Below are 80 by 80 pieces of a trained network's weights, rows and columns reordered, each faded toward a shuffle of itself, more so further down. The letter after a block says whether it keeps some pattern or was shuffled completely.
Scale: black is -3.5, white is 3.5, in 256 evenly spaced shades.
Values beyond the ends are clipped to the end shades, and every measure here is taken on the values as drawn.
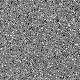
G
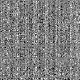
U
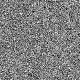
G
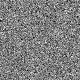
G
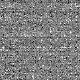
U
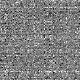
U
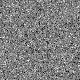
G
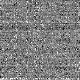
U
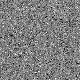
G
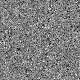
G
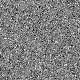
G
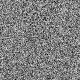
G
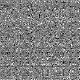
U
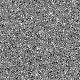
G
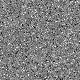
G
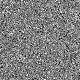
G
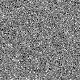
G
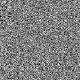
U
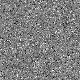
G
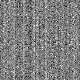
U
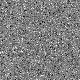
G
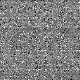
U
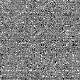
U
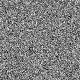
G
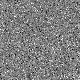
G
